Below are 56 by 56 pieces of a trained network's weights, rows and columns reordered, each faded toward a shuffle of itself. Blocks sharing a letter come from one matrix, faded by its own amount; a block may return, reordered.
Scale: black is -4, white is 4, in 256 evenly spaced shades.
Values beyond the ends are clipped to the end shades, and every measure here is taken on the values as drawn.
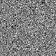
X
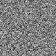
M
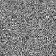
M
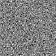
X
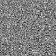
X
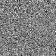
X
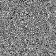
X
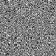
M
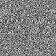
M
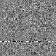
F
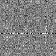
F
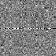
F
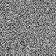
M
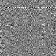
F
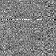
F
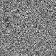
X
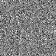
X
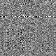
F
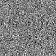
X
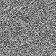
M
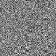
M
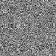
M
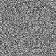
M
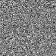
X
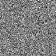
X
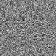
M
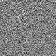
M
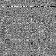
F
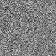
M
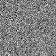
X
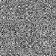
M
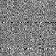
F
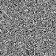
X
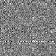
F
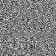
M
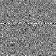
F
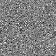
X
